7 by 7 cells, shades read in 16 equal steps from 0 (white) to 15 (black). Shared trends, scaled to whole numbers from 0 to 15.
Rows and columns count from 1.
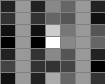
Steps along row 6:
down up same down down up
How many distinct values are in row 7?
6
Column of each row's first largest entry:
1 7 1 1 1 7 1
